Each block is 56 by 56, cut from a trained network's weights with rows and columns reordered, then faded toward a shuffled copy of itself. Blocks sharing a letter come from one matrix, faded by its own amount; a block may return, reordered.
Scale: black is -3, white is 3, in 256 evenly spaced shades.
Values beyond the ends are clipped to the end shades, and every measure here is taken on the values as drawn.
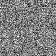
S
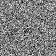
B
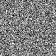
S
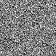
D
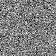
B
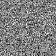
S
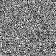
D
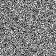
B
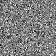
D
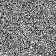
B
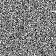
B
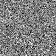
B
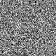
S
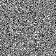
D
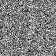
D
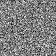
B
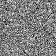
D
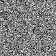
S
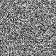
S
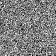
B
